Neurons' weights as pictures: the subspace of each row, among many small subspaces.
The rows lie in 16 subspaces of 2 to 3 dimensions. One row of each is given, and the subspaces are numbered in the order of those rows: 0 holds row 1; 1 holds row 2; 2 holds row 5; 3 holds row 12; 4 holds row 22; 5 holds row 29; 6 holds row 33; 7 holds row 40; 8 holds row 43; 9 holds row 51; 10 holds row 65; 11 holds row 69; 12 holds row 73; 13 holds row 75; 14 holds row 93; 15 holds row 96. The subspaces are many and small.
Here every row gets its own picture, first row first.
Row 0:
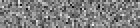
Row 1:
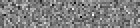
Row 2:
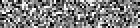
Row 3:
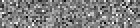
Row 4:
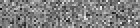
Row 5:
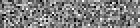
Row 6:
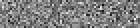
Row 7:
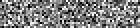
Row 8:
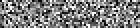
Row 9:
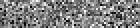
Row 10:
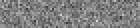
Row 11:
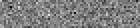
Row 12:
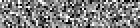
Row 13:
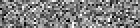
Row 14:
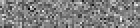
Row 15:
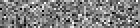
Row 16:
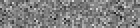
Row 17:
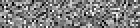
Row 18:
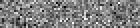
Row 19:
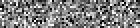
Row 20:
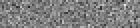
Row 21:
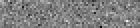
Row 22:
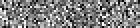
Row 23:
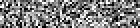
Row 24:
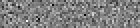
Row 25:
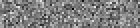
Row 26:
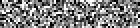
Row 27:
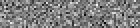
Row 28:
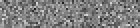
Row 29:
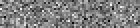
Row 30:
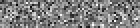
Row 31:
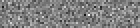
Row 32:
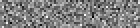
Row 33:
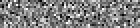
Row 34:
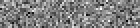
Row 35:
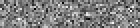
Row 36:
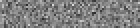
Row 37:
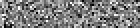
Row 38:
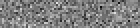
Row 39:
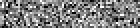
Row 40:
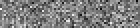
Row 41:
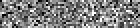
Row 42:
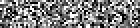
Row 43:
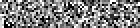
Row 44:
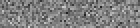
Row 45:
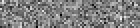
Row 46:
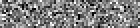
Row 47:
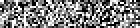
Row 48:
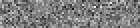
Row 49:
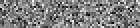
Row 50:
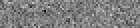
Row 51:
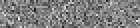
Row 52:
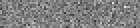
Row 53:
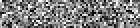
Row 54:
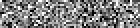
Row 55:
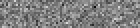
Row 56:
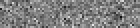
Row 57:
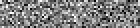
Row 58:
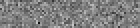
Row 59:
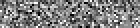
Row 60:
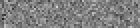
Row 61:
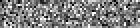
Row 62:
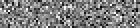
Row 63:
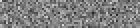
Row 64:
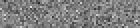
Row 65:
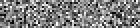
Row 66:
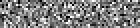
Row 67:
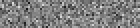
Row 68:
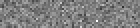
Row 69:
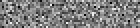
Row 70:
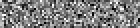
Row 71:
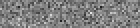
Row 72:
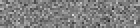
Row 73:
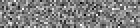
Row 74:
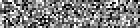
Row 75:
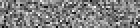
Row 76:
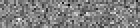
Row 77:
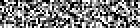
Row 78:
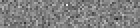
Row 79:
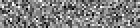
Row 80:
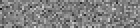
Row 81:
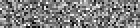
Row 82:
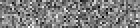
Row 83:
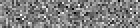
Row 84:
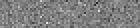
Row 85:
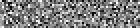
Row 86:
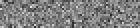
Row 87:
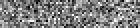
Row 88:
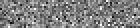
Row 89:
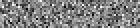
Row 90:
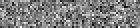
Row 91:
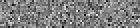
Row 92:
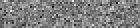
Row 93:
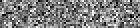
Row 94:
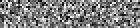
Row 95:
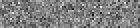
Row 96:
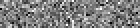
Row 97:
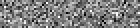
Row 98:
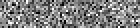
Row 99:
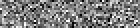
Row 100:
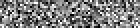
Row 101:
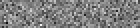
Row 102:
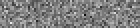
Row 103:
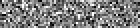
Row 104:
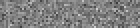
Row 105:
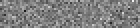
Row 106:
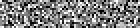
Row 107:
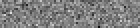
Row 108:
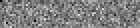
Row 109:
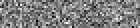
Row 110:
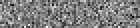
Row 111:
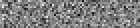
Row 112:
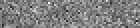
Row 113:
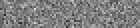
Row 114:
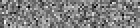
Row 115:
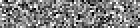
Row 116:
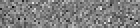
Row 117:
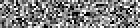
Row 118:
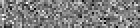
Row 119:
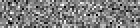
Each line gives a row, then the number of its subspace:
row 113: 11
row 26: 1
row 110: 9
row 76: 4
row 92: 11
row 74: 2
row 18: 5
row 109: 13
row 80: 12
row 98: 12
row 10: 3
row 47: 14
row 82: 9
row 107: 1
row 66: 6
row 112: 9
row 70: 0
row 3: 14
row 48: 2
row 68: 15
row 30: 13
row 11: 4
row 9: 11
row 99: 12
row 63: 4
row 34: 15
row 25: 2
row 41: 14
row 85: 11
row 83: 4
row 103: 1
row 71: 5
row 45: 8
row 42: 13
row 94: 6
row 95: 2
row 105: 10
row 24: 11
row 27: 10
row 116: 12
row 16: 0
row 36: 6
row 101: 10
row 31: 7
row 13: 12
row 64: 9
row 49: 4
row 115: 1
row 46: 1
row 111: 6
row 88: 9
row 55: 13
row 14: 8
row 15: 7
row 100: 13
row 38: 5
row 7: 7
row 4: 7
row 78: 8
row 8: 11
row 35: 4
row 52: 9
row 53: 14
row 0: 3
